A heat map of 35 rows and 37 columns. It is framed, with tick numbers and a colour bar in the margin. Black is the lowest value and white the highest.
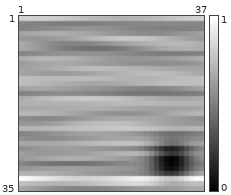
Ninth with the lowest average: bottom right. Grain: streaks across. Dips: one, in the bottom right. Histogram: skewed, a long tail of low values. Roughest part: bottom right. Average level on the scale: 60%.
